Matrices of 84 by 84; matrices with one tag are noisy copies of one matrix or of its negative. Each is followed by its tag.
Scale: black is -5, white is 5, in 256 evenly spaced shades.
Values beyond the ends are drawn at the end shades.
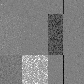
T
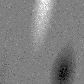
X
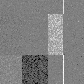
T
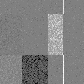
T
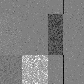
T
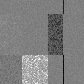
T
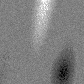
X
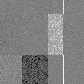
T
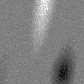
X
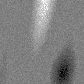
X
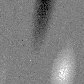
X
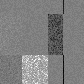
T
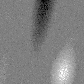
X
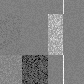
T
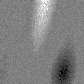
X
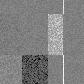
T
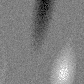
X
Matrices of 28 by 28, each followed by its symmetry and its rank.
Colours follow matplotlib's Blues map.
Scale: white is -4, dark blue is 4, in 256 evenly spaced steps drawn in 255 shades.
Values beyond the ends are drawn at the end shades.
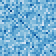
symmetric, full rank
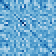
symmetric, rank five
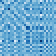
symmetric, rank three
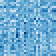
neither, rank five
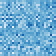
neither, rank five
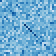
symmetric, full rank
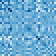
symmetric, rank three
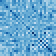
symmetric, rank five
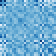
symmetric, rank three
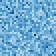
symmetric, full rank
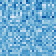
neither, rank five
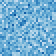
symmetric, full rank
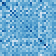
symmetric, rank five
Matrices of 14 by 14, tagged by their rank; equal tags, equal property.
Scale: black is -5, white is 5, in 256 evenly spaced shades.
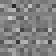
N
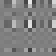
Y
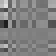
Y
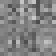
N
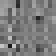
N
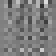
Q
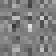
Q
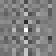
Q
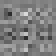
N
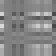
Y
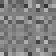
Q
